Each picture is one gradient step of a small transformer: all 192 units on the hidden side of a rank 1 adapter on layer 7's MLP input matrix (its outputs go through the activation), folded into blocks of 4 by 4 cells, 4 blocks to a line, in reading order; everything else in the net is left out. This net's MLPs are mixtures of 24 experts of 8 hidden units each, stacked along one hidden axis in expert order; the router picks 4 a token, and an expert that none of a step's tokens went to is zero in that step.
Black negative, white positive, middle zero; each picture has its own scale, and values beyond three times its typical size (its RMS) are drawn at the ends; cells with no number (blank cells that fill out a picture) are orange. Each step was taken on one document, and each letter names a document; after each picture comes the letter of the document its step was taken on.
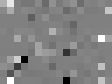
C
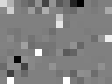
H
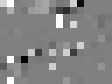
H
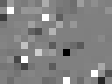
H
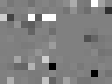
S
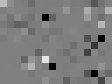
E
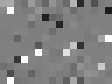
C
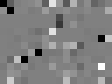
C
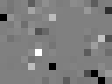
S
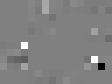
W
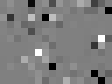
S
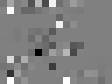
H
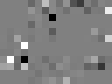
W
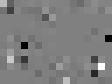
W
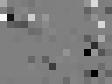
E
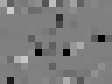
C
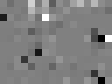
S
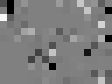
E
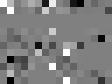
C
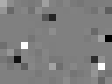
W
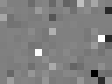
S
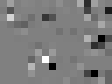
E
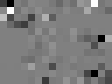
E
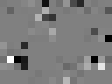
W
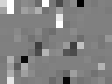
H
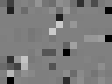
H
